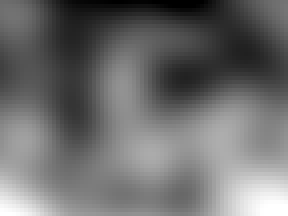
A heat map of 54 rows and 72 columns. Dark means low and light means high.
The ninth with the highest average is the bottom right. There is an overall slope up to the bottom. The texture varies smoothly and slowly. On average the colour sits 40% of the way up the scale.
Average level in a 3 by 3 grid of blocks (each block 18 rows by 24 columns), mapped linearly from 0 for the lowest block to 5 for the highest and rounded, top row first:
000 | 122 | 435
